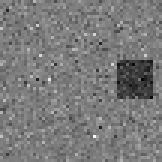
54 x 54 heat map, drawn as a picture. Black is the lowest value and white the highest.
The values are skewed, with a long tail toward low values. An odd patch, lower than its surroundings, sits in the middle right. The ninth with the lowest average is the middle right. Overall the values sit about 50% of the way up the scale. No regular stripes run through it.
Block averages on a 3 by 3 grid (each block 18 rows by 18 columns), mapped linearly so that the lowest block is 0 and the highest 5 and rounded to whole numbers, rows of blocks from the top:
5 5 5
5 5 0
5 5 5
